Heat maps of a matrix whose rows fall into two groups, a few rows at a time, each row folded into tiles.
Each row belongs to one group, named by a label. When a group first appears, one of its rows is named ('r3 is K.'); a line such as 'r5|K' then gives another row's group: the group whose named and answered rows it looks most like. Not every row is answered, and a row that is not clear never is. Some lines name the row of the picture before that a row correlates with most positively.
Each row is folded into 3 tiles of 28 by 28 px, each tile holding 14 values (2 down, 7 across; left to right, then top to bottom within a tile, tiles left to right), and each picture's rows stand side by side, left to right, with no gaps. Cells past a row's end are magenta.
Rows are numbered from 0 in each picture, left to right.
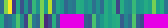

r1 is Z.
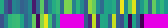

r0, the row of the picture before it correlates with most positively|1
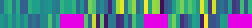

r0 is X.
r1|X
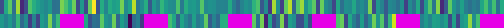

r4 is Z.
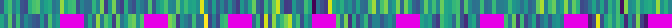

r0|X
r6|X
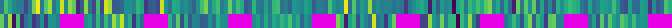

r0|X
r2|X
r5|Z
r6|Z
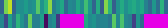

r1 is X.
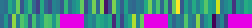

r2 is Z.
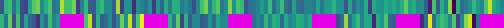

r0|X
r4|Z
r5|Z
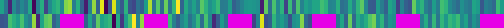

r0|Z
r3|Z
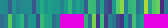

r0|Z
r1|X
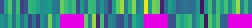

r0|X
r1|X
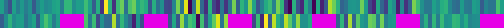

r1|X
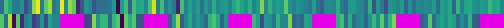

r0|X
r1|Z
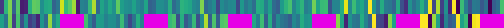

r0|X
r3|X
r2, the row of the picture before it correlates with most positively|4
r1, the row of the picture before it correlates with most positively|3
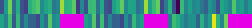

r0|X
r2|Z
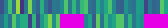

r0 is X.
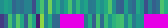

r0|Z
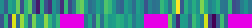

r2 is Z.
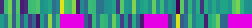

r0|X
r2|Z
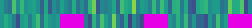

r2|X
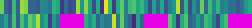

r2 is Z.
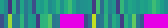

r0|Z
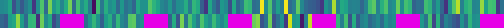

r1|Z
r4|X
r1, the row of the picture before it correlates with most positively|0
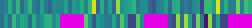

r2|Z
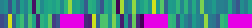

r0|Z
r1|Z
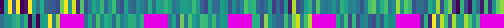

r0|X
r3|Z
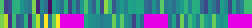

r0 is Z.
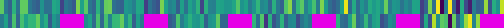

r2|Z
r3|X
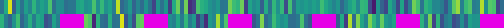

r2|X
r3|Z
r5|X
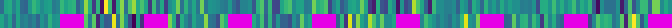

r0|X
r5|Z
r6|Z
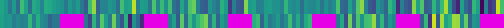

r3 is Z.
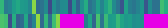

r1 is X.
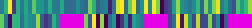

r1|X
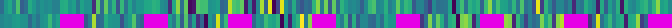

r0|X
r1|Z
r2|X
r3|X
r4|X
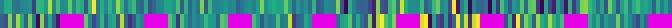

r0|Z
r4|Z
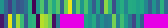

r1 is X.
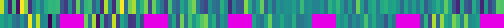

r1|X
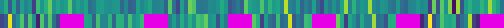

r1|Z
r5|Z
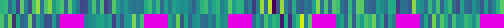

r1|X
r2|X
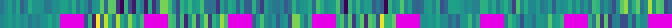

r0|X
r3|Z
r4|Z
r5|X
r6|Z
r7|X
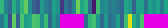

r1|Z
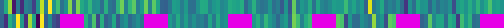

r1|X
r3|Z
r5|Z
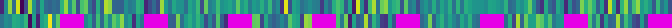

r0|X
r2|Z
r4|X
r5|Z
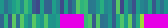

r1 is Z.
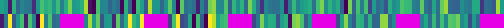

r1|Z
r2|Z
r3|Z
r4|Z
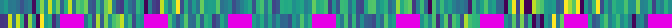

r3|X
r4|X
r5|Z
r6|X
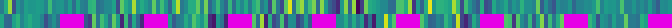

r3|X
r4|X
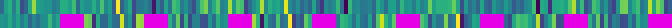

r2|X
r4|Z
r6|Z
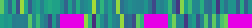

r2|Z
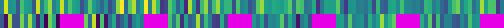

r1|X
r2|X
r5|X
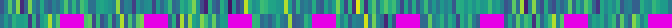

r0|X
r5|Z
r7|Z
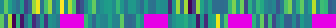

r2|X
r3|X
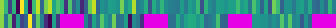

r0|X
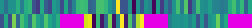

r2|X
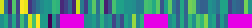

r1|X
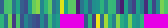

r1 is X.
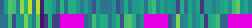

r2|Z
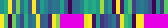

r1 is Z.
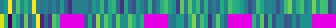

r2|Z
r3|X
